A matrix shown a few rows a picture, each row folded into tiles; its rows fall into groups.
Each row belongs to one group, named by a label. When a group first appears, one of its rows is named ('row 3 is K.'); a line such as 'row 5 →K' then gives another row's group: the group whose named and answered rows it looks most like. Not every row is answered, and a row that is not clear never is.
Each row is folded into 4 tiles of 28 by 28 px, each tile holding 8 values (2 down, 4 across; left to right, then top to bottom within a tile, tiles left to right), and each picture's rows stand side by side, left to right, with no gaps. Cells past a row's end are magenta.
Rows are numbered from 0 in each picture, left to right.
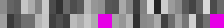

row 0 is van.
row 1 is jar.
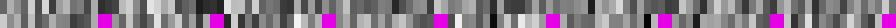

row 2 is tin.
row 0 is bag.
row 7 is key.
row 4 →tin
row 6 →jar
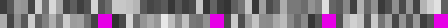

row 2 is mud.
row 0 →jar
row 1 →tin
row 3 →mud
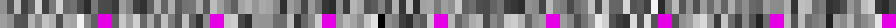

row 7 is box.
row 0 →jar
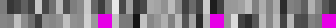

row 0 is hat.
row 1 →jar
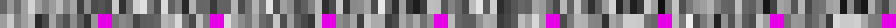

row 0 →bag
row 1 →box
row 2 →bag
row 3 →van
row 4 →van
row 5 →tin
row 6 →box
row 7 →tin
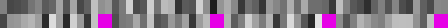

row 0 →mud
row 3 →key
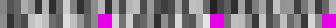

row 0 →van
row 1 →box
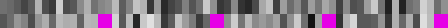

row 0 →hat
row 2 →mud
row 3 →hat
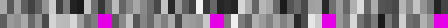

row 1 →tin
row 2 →box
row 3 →box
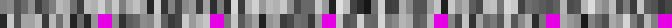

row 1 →van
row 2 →bag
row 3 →key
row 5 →box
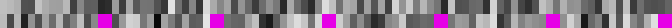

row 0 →jar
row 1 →mud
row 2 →key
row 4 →van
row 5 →box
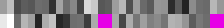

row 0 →bag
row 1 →key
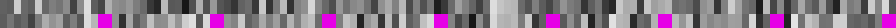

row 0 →hat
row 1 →tin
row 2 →hat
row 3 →box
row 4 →jar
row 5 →mud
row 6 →jar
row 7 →mud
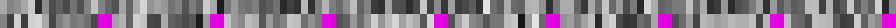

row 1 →bag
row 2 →key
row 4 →hat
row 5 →bag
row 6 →tin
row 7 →van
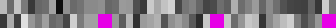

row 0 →tin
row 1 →jar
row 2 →key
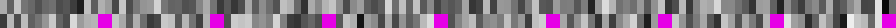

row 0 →tin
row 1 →bag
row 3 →box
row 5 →key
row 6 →bag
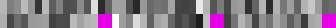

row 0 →van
